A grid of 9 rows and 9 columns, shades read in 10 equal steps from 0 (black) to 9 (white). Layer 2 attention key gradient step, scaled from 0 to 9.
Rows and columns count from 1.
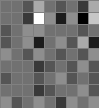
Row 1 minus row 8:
0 0 -1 4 1 -1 0 -3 3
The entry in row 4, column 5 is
4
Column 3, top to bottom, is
3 2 5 5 3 4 4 4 4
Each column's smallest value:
3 3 2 1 3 1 3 0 1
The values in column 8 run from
0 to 6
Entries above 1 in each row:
9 7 9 7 9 9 9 9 9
